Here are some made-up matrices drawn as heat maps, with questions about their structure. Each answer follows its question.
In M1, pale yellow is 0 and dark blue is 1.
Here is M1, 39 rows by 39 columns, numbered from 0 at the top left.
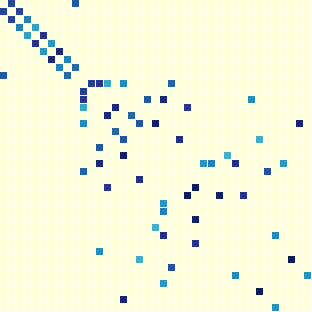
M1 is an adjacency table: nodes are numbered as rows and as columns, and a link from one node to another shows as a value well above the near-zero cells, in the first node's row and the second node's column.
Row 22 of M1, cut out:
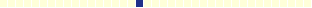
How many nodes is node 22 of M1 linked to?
1
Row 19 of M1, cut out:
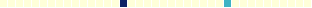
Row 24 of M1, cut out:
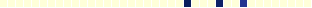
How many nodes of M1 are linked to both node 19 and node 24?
0
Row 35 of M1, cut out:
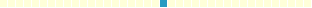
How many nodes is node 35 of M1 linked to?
1
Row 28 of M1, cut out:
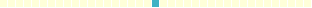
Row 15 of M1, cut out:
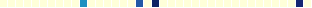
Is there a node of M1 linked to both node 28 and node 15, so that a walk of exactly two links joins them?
yes
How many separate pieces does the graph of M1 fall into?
2
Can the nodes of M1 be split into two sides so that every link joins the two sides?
yes
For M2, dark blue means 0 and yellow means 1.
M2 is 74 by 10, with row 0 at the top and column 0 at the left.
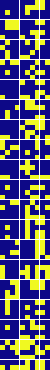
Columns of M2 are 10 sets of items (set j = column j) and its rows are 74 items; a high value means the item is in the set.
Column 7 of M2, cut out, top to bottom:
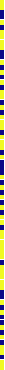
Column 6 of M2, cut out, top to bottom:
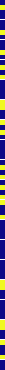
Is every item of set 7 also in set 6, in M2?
no
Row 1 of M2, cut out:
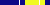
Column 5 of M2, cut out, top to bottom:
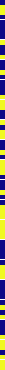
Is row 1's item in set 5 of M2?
yes
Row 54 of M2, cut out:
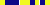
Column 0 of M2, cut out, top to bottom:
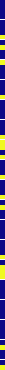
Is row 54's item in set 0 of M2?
yes
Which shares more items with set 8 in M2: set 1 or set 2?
set 1
